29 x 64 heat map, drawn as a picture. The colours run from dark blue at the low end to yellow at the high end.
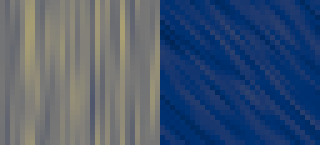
The table splits into one row of 2 panels. Panel 1,1: middling, streaked downward. Panel 1,2: very low, slanting down to the right, faint in contrast.
